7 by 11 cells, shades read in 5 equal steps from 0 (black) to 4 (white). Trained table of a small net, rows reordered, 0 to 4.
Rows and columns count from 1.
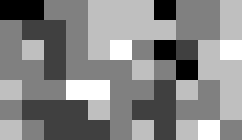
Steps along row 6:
down same same up down down same up same up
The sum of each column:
14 11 9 14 19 18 17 8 13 18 21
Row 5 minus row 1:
3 2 0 2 1 -1 -1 1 1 0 0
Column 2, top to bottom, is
0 1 3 2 2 1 2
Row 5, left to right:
3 2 2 4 4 2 2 1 3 2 3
